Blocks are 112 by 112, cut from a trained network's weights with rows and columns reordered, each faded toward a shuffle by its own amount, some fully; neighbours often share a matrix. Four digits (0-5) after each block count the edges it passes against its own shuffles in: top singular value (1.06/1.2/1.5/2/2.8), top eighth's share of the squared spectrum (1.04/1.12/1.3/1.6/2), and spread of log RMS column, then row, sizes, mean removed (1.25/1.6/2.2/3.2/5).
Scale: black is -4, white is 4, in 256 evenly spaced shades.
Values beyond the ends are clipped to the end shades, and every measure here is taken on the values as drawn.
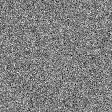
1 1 0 0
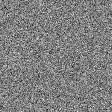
1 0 0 0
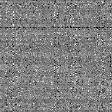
3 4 3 2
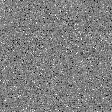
0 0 0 0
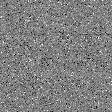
0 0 0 0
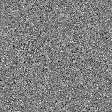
2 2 0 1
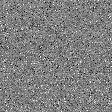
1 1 0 0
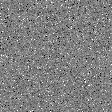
0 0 0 0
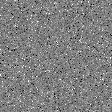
0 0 0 0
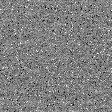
1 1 1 0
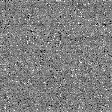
2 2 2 0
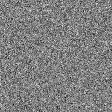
2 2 0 0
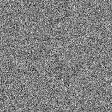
1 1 0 0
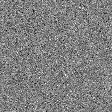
1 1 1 0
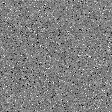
0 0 0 0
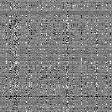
3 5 4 3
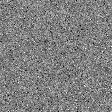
1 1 0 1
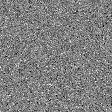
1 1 0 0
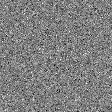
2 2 0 0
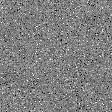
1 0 0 0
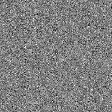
3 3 2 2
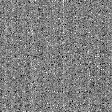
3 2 1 2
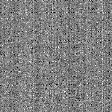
3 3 1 3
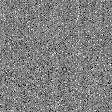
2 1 0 0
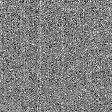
2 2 0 1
